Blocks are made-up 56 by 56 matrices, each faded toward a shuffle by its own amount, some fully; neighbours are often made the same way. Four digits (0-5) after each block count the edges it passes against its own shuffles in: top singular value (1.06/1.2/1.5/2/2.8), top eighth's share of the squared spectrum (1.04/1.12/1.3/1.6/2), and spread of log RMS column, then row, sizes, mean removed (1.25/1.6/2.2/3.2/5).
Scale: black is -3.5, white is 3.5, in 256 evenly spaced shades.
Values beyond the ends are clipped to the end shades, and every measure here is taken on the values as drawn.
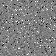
2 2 0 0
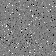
0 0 0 0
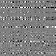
4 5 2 3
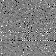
3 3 0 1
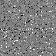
2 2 1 1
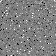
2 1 0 0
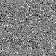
3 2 0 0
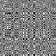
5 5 3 3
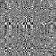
4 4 3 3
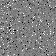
0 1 0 0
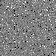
1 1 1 0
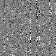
2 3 3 0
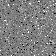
0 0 0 0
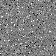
1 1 0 0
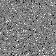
0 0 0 0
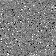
0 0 0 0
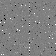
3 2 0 0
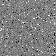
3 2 0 0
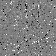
2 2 1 0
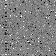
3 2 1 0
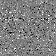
2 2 0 2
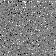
1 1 0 1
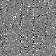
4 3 2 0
